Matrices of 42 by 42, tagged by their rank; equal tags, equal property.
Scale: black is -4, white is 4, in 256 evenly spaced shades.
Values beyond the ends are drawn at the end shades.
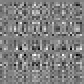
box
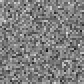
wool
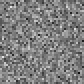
wool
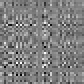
box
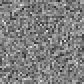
wool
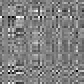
box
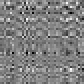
box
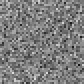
wool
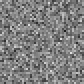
wool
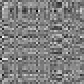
box
